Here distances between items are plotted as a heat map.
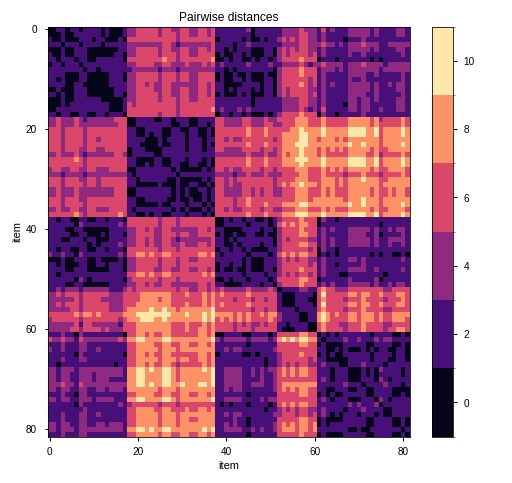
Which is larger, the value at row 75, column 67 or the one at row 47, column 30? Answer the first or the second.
the second
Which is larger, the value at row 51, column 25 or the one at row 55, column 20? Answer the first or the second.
the second
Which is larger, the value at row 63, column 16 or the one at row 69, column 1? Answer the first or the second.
the second
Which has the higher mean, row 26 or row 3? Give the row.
26
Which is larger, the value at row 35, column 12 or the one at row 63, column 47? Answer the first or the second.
the first
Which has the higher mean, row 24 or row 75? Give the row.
24
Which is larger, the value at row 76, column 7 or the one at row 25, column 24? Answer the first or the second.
the first
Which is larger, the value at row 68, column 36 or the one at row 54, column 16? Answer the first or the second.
the first
